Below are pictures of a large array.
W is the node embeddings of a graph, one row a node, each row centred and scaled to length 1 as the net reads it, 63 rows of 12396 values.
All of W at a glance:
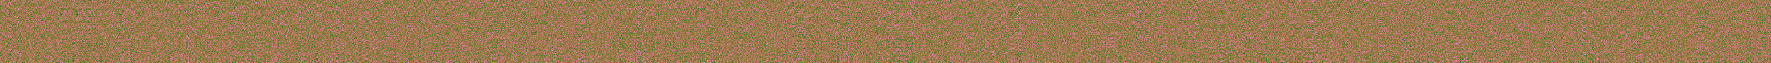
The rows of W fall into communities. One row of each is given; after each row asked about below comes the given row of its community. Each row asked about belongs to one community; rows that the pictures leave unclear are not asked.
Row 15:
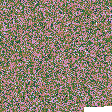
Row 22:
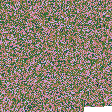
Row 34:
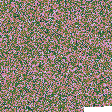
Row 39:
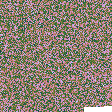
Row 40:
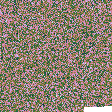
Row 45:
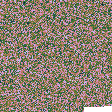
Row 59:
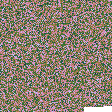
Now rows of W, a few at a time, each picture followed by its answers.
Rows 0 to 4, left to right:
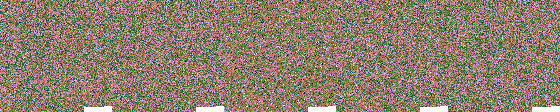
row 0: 22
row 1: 39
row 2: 45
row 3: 45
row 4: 59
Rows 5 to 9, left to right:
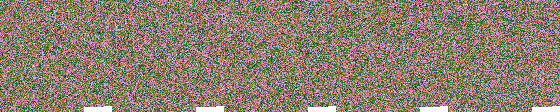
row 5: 34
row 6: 15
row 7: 40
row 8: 59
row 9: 39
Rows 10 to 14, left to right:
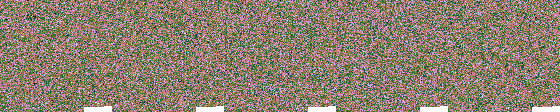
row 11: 59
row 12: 40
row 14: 22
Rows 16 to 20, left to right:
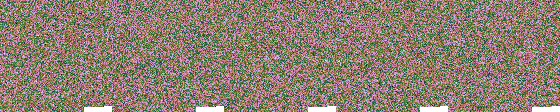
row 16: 22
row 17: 40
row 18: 34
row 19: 40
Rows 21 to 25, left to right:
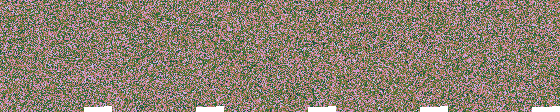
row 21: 39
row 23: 15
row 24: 45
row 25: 40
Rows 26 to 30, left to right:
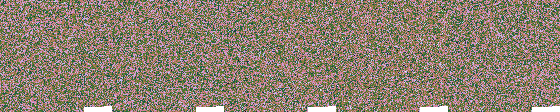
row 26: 40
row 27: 59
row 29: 34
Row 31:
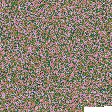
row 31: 59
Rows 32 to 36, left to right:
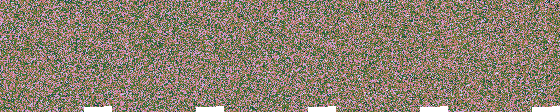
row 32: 34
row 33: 22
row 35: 40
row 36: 45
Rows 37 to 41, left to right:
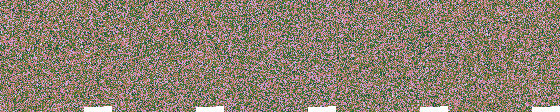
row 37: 22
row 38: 22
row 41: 22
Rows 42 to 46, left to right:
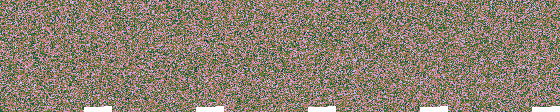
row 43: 39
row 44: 22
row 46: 22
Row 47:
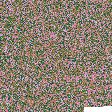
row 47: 39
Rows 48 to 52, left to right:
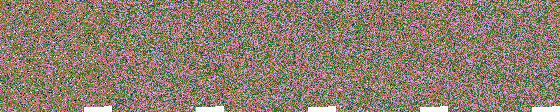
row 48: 45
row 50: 45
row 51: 39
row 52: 40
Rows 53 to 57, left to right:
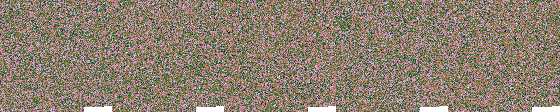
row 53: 59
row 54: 59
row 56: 39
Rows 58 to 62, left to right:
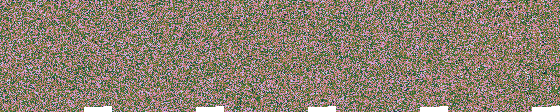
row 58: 59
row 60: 39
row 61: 39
